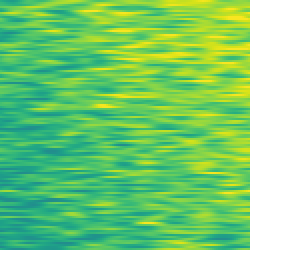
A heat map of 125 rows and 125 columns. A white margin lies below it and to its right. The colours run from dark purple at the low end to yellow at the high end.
Ninth with the lowest average: bottom left. Ninth with the highest average: top right. Grain: streaks across. Slope: up to the top right.
